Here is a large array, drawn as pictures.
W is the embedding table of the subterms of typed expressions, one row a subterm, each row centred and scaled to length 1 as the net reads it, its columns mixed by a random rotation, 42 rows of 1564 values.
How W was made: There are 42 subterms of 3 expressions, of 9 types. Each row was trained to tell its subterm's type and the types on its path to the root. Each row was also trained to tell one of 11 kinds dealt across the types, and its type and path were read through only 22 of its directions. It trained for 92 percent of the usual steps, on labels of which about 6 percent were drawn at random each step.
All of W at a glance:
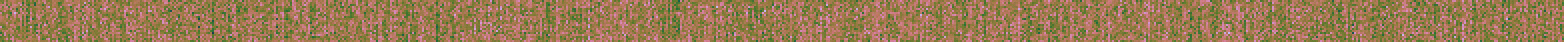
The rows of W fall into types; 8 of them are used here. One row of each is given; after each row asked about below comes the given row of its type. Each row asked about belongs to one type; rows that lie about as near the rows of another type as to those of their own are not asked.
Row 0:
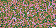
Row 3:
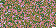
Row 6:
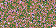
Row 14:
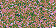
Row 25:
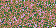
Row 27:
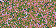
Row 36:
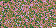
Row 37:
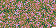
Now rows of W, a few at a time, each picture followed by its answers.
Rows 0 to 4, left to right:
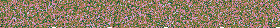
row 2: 36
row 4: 27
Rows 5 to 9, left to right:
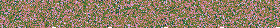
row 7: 37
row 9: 25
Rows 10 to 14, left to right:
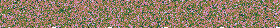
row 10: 37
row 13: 27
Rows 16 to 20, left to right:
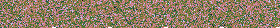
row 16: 14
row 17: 3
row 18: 37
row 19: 3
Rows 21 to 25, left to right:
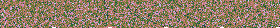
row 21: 27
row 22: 25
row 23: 36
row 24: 0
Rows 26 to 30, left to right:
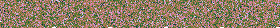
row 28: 0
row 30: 36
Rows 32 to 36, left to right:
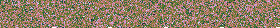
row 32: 37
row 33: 36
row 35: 3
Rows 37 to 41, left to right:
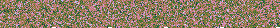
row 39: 3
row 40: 36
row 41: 3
